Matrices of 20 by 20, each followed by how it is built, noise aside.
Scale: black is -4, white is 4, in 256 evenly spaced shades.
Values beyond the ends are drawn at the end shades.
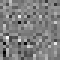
low rank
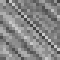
Toeplitz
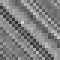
Toeplitz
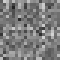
low rank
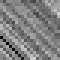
Toeplitz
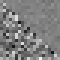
lower triangular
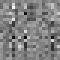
low rank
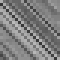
Toeplitz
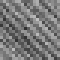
Toeplitz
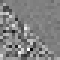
lower triangular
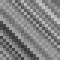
Toeplitz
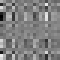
low rank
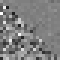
lower triangular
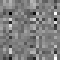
low rank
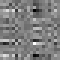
low rank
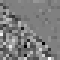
lower triangular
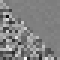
lower triangular
